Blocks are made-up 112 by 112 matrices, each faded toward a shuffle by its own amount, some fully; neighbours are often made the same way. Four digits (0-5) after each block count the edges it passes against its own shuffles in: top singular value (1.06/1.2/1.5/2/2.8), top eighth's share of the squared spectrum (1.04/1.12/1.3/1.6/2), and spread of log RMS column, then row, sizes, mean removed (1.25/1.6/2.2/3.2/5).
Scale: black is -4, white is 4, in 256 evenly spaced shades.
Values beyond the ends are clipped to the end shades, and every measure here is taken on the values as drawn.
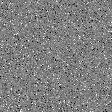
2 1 0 0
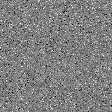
3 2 0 0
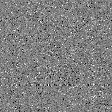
3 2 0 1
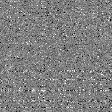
4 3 1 2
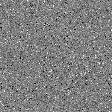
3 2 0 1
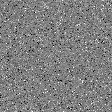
0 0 0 0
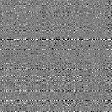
5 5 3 4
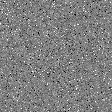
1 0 0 0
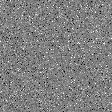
2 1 0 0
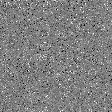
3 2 0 1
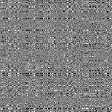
5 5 3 4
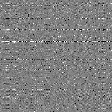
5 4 2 3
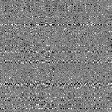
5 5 2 4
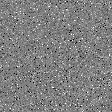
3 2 0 1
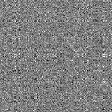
4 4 2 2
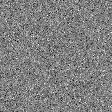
2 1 0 0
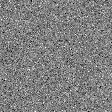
0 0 0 0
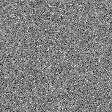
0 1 0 0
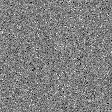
0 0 0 0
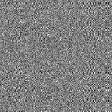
5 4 3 3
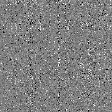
1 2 3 2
